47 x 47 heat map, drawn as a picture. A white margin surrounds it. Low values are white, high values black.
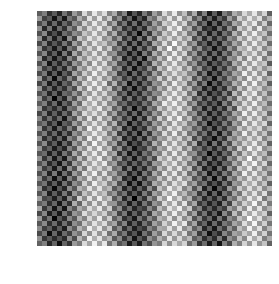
Upright stripes repeat 3 times across the table. On average the colour sits 50% of the way up the scale. No seam splits the table.
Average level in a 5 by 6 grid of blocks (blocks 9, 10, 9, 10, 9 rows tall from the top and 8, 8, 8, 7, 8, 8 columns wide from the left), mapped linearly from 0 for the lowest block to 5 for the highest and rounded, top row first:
505050 / 505050 / 505050 / 505050 / 505050
